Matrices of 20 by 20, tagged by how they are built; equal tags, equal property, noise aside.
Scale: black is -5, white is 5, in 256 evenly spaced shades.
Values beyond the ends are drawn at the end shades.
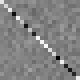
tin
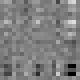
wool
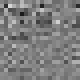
wool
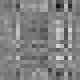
wool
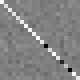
tin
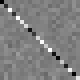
tin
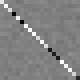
tin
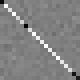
tin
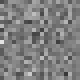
wool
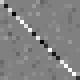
tin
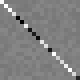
tin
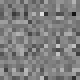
wool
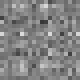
wool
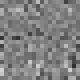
wool
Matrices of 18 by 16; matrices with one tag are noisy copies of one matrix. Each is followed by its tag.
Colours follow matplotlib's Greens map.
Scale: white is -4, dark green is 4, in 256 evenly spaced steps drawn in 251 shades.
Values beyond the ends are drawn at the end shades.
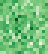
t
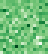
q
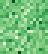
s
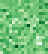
q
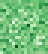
q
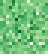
t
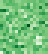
q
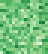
q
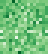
s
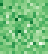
t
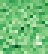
q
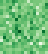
t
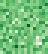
q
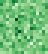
t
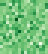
t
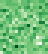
q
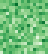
q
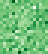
s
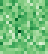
t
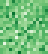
s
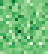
t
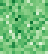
t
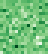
q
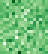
s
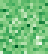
q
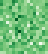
t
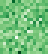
s
